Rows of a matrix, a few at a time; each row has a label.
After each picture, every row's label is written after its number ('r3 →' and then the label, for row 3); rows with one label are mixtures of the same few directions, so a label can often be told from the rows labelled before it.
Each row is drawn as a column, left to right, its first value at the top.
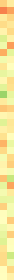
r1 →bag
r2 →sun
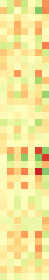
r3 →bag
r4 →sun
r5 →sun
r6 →sun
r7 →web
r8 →sun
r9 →sun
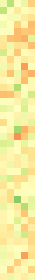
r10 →bag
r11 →bag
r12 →web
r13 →web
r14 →sun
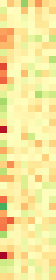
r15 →web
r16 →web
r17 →web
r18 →bag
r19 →web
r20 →bag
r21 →sun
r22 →bag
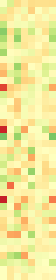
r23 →web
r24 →sun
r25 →web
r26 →web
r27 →sun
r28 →bag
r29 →web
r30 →web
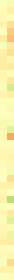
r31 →bag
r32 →web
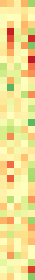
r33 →web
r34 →web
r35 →web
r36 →sun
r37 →bag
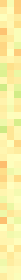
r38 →web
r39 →web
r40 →bag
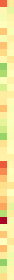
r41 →web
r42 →bag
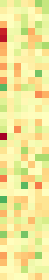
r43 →web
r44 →web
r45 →web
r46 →sun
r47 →web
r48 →sun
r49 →sun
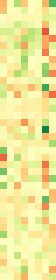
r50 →sun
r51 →web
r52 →sun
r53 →bag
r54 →web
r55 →web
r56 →web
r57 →bag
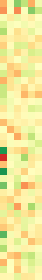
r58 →sun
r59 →web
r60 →bag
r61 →sun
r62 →bag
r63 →bag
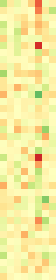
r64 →sun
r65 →web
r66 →web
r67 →sun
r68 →sun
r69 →sun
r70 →web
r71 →bag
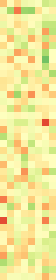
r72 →web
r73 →bag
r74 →bag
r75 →sun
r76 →bag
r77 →sun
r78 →bag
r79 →sun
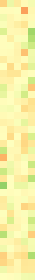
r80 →sun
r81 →web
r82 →sun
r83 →bag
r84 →web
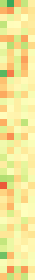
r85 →sun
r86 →bag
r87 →bag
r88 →bag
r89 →sun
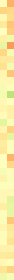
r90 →bag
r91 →sun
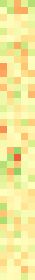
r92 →web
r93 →sun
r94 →sun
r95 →bag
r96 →bag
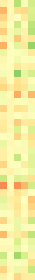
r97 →sun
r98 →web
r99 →sun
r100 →sun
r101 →sun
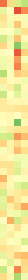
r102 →bag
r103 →web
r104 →bag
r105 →bag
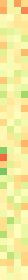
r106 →sun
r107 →web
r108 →bag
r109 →bag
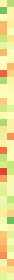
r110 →sun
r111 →web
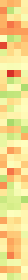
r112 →sun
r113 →sun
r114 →sun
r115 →web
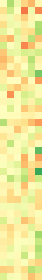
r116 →bag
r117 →bag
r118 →web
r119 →sun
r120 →bag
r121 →sun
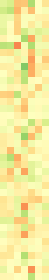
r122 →sun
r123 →sun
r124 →sun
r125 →web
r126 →bag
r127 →web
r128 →bag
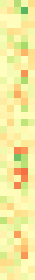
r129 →web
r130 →bag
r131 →sun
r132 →sun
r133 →bag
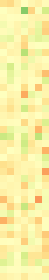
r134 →web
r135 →web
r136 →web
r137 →bag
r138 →bag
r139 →web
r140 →sun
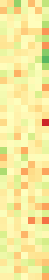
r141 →sun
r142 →bag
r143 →bag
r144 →sun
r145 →web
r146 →bag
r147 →bag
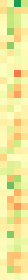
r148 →sun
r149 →sun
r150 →bag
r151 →bag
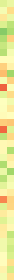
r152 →web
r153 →sun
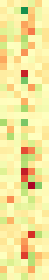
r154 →bag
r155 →web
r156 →bag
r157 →sun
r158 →sun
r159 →sun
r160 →web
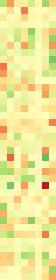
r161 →web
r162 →sun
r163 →web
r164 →sun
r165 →web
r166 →web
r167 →sun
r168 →bag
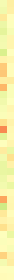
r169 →web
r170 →sun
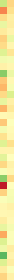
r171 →sun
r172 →bag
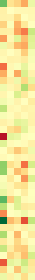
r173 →web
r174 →web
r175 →sun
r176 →web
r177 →web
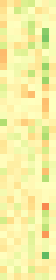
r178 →bag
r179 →web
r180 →bag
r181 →bag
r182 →sun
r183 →bag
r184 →web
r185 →web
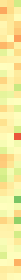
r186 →sun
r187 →sun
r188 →web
